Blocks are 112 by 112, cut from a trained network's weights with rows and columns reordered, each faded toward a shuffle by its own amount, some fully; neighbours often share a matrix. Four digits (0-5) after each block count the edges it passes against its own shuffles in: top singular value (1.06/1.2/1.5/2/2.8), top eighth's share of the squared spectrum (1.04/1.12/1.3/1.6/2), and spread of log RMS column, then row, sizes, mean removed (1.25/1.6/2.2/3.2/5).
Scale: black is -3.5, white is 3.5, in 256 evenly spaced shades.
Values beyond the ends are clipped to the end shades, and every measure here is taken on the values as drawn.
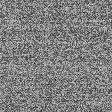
1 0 0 0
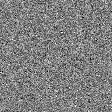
2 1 0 0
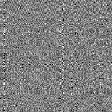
4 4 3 3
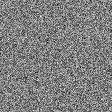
0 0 0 0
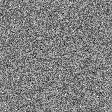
0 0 0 0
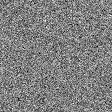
1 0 0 0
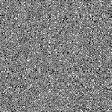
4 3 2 2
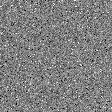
1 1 0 0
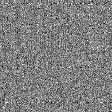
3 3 0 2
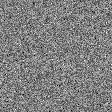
0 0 0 0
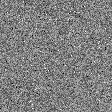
0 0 0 0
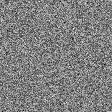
0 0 0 0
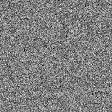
3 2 0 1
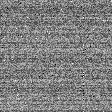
4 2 1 0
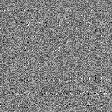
4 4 2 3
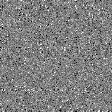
3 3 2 2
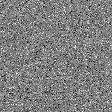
2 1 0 0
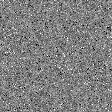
1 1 0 1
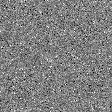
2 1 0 0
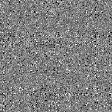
3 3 2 2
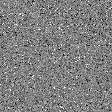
2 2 0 1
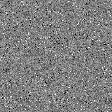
2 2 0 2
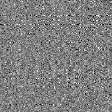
3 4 2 3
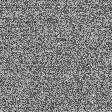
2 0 0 0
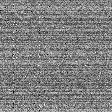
4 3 1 1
